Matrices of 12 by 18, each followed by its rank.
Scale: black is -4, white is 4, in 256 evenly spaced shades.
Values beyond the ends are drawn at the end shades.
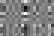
two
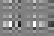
one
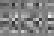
two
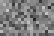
full rank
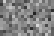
full rank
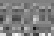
two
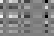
one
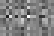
two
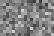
full rank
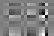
one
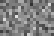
full rank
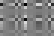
one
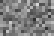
full rank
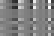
one
